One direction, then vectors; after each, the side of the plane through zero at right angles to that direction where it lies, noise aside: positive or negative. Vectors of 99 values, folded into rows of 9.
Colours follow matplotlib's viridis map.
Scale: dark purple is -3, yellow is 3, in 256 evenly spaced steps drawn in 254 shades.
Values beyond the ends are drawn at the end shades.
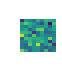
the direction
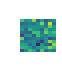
negative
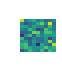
negative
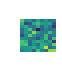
negative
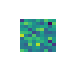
positive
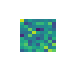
negative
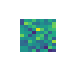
positive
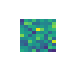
positive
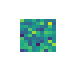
negative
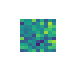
negative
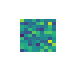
negative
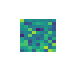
negative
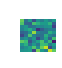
negative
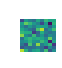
positive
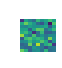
positive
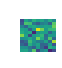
positive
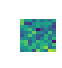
negative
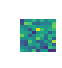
positive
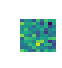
positive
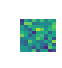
positive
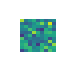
negative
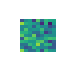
positive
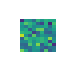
positive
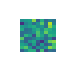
negative
